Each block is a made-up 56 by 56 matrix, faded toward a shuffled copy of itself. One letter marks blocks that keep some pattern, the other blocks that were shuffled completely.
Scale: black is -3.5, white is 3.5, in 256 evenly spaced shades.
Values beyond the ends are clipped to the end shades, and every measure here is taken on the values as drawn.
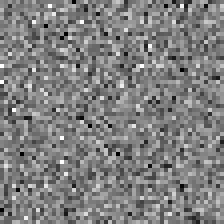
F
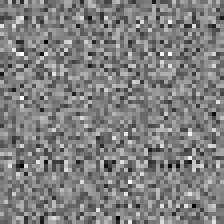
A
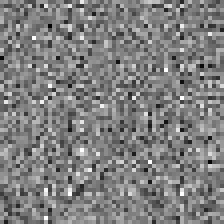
A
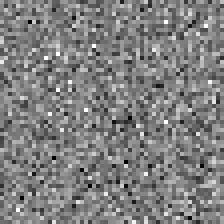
F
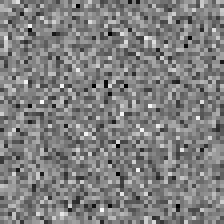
F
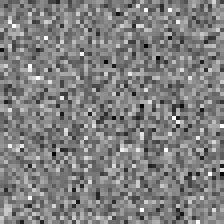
F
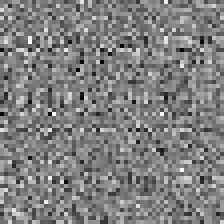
A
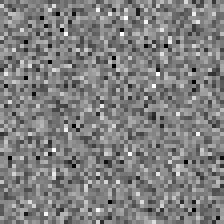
F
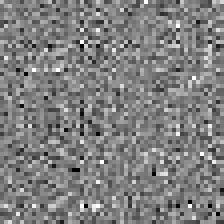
A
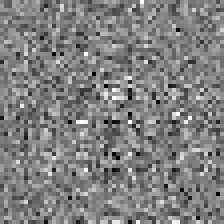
A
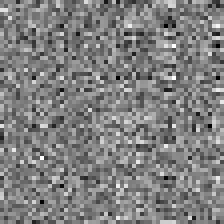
A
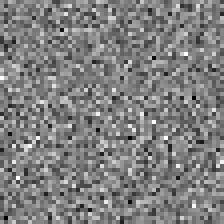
F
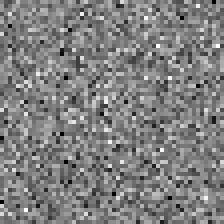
F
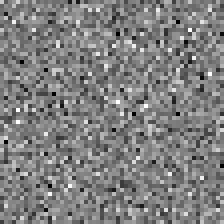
F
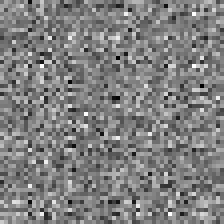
A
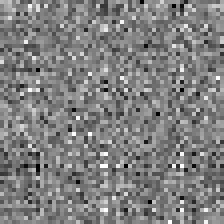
A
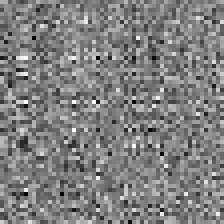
A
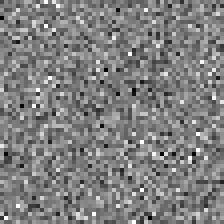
F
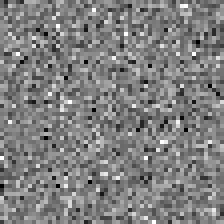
F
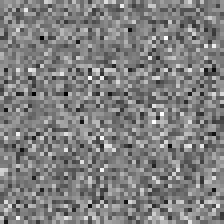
A
